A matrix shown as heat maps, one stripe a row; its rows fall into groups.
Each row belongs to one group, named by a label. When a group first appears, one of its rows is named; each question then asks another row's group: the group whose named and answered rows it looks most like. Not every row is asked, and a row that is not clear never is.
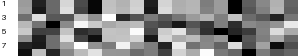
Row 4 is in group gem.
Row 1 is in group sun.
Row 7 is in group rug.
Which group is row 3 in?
rug
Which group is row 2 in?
sun
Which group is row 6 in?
sun
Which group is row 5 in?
sun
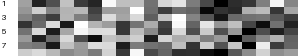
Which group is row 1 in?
sun
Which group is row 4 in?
rug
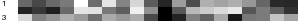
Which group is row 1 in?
rug
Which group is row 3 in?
gem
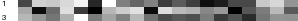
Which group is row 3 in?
gem
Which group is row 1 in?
gem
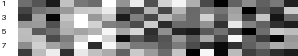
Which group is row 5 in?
gem
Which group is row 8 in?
rug
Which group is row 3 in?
rug
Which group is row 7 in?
gem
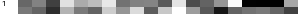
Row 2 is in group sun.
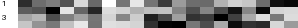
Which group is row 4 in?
gem
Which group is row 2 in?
sun
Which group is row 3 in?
gem
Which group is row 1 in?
rug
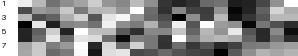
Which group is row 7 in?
gem
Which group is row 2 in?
gem
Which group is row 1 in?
gem
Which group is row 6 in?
rug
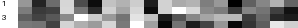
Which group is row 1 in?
sun
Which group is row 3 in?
rug
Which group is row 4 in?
gem
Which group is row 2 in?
sun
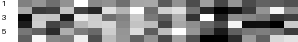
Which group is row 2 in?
sun
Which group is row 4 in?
rug
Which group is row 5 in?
sun
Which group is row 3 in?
rug
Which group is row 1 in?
rug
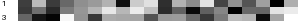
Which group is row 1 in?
rug
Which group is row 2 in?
gem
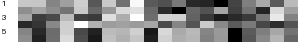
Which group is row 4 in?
rug
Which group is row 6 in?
sun
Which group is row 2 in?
gem
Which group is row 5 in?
sun
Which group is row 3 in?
sun
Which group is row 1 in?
gem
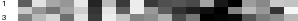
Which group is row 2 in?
gem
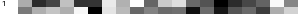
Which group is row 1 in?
sun
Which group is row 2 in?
gem
